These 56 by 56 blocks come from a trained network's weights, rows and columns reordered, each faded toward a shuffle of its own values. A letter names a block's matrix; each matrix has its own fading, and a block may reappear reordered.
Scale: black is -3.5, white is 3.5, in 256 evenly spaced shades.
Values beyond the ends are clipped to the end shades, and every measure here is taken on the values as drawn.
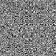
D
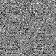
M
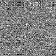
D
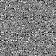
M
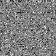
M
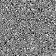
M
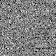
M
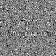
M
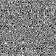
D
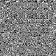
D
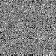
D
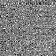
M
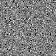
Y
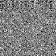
D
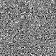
M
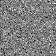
Y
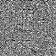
M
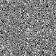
Y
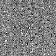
Y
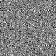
M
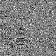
D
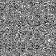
D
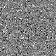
Y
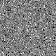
Y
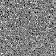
Y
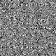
M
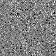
Y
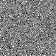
Y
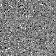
Y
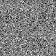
M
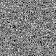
M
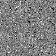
Y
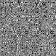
D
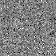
Y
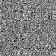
M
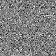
M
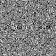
M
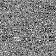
D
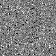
Y
